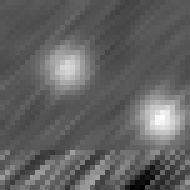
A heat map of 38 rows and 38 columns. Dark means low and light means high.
A horizontal seam about 80% of the way down splits the table, and the top part is calmer. The halves do not mirror each other. The top right is the smoothest part. Most values sit low, with a long tail of high ones. The middle right is the ninth with the highest average. There are two bumps.
